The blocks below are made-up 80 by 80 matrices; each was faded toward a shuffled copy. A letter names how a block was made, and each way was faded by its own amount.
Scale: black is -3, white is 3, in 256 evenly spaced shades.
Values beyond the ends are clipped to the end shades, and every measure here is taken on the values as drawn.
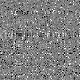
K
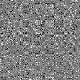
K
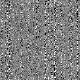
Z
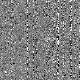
Z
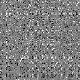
K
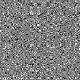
K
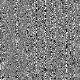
Z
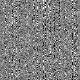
Z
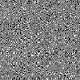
K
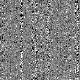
Z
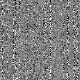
Z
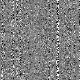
Z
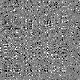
K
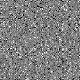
K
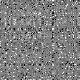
K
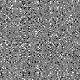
K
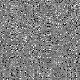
K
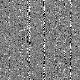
Z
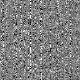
Z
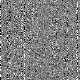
Z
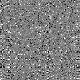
K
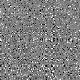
K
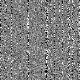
Z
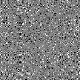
K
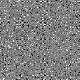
K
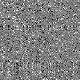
K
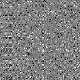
K
